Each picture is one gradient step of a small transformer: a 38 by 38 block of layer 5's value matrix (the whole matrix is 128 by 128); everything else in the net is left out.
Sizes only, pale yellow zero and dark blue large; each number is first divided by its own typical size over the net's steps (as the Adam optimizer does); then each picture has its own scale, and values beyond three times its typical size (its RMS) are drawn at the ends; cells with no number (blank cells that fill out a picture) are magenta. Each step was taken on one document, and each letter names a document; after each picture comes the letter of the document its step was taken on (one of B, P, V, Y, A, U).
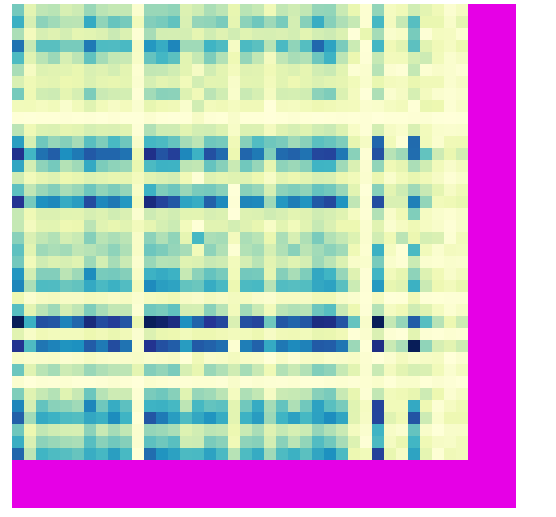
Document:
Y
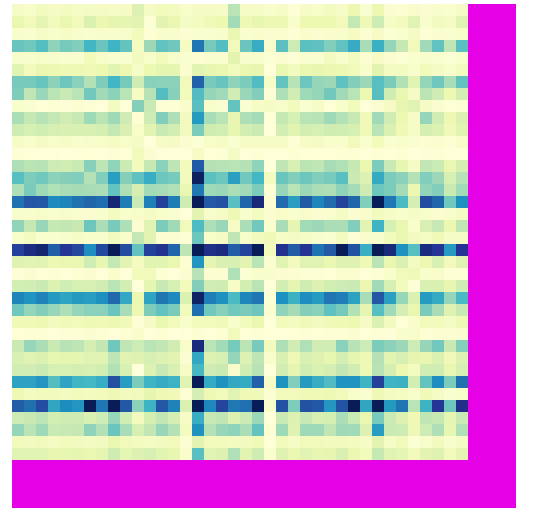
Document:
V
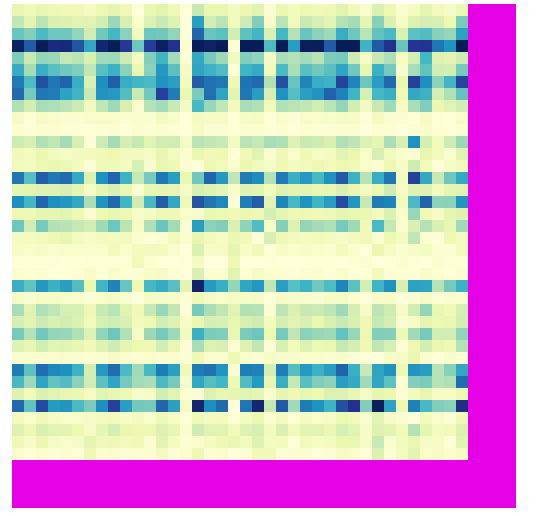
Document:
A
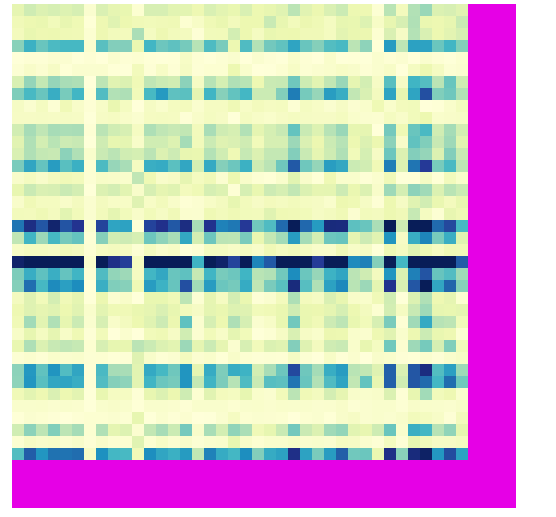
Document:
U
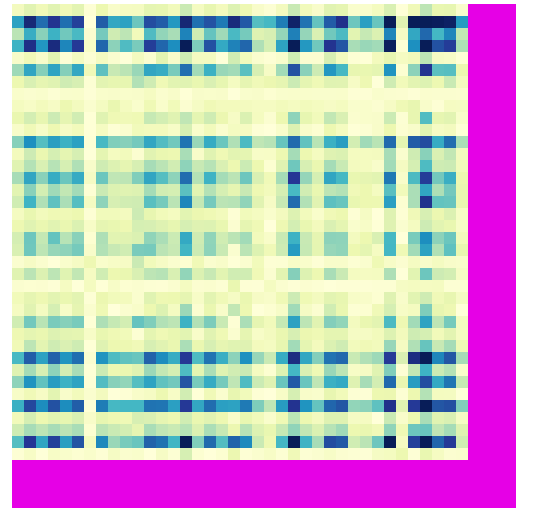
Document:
U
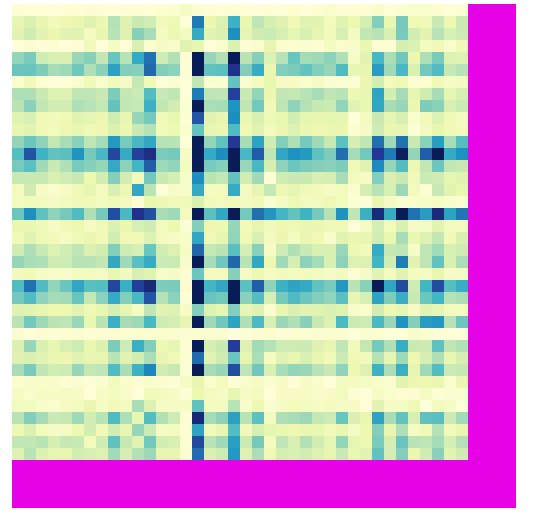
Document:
V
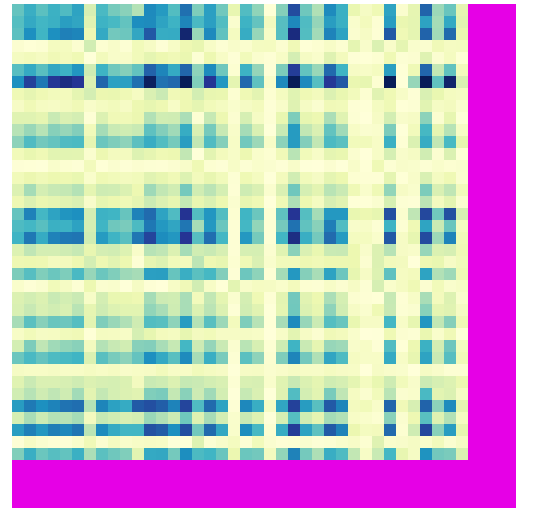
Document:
U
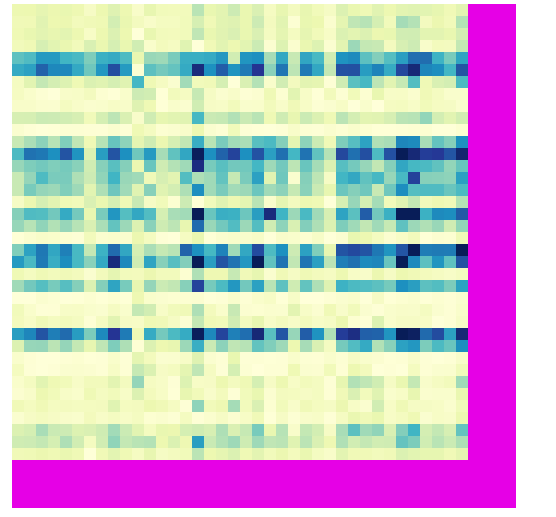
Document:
V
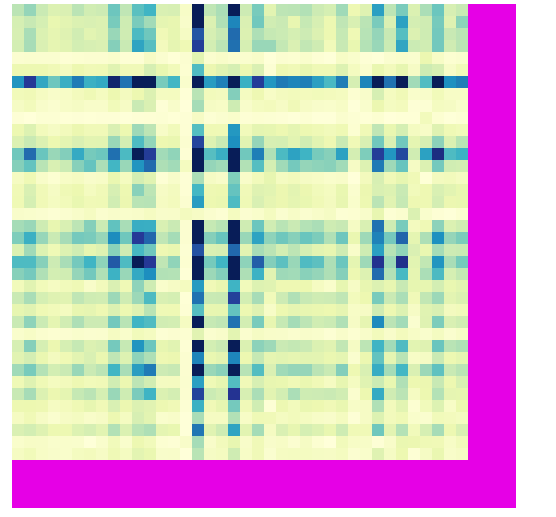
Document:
V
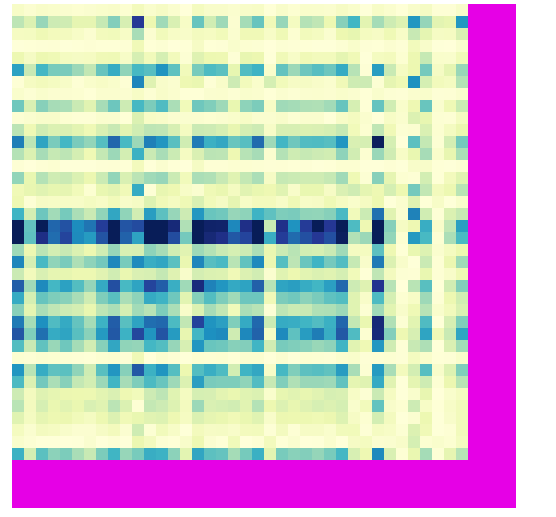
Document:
A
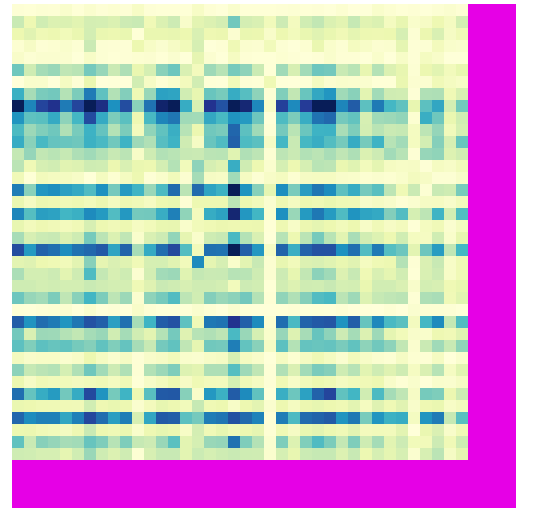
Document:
Y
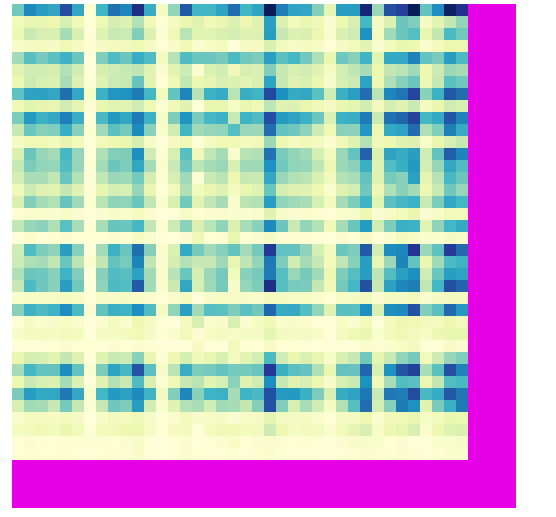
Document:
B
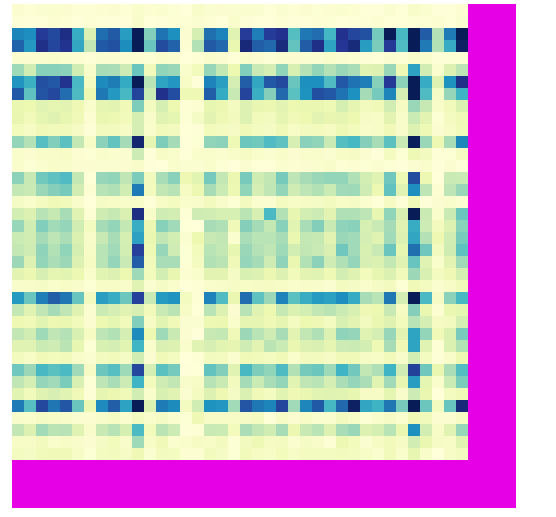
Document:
A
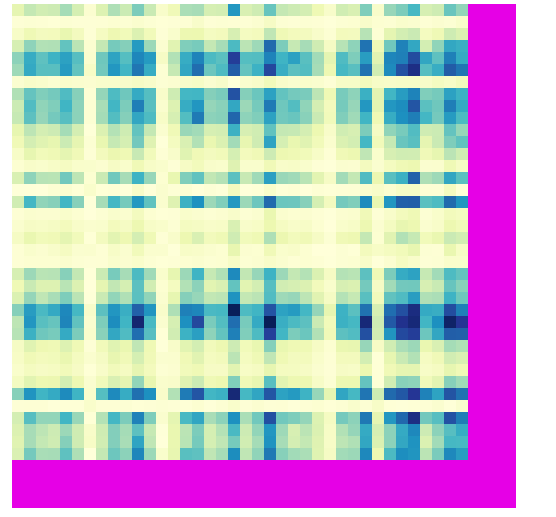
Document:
B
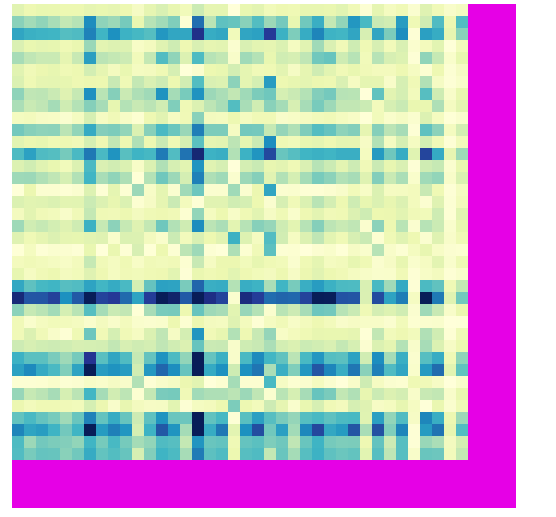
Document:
Y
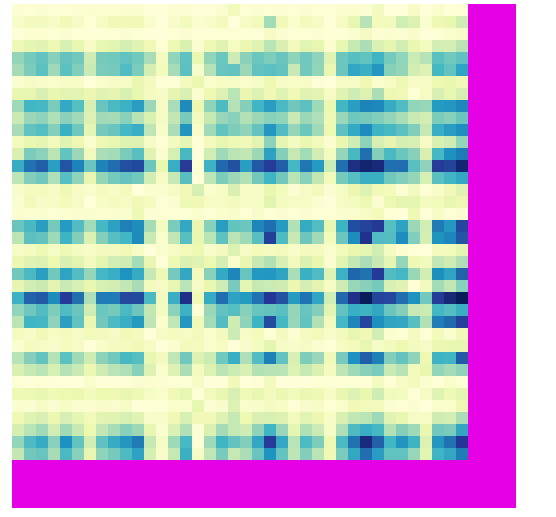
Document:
B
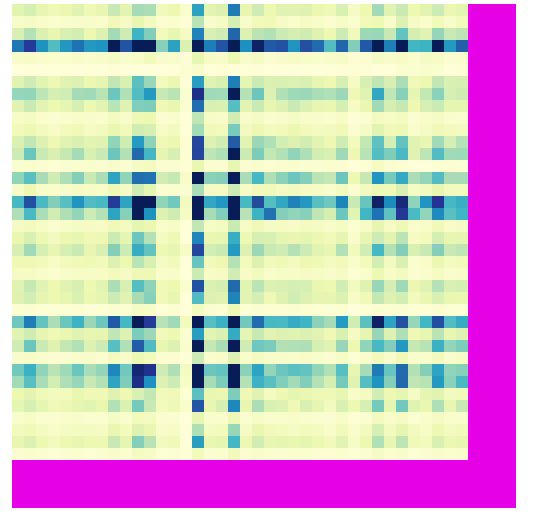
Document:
V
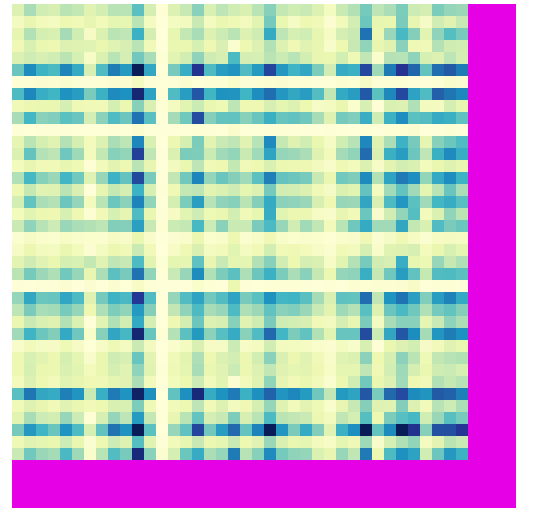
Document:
B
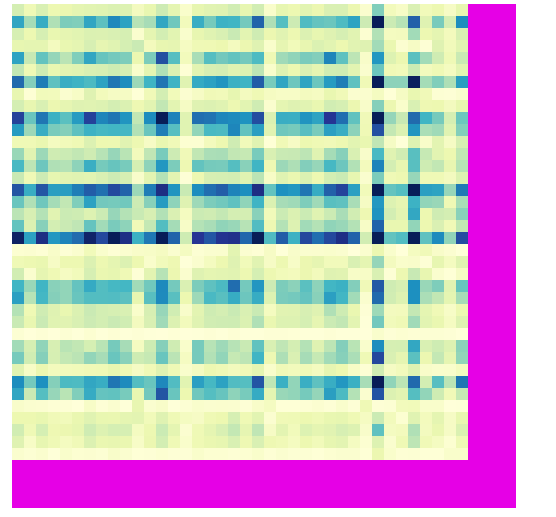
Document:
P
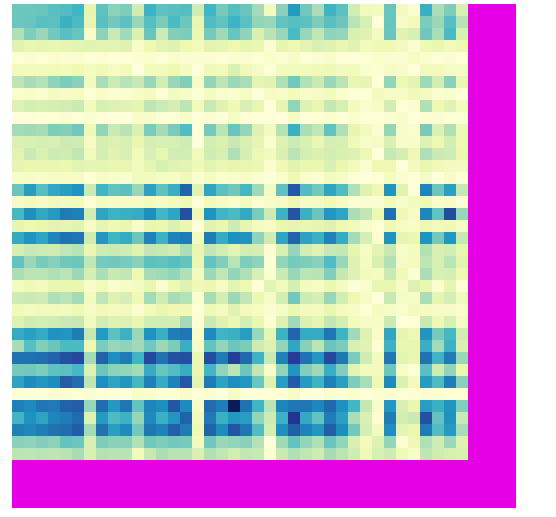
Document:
U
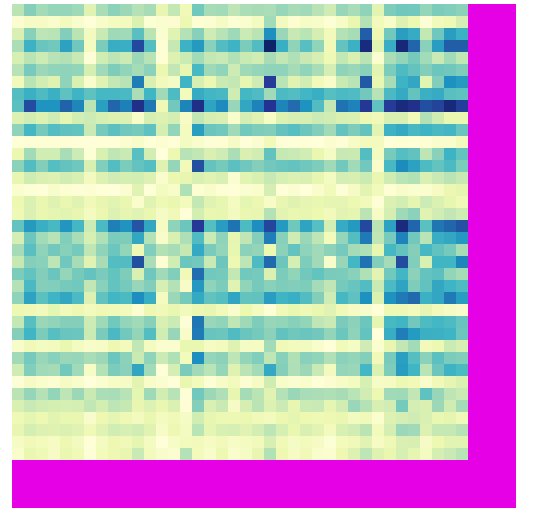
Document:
B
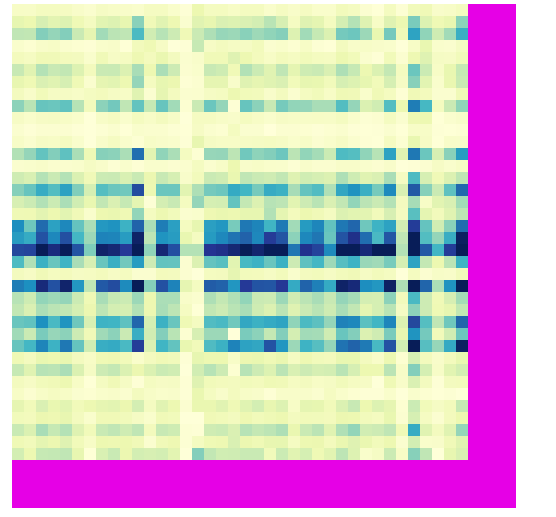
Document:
A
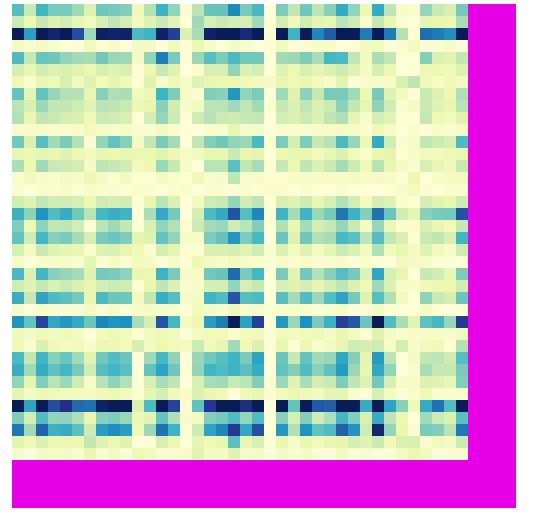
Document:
P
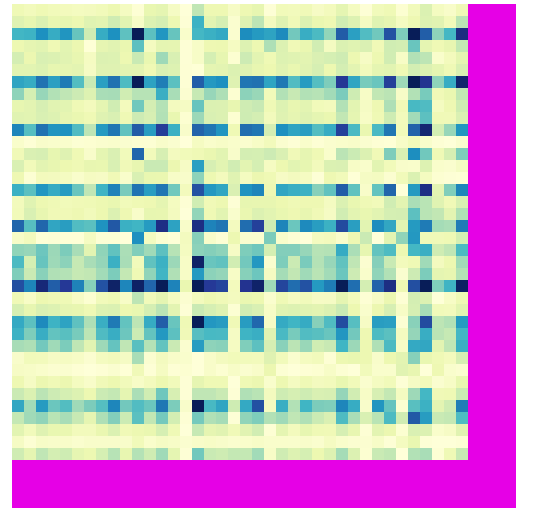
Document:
A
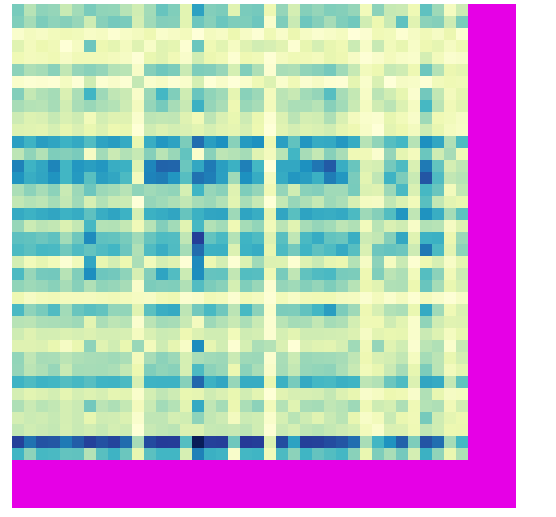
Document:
U
